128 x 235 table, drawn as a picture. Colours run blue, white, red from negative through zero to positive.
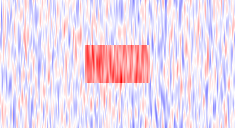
Slope: none. Histogram: skewed, a long tail of high values. Ninth with the highest average: centre. Odd patch: higher, in the centre.
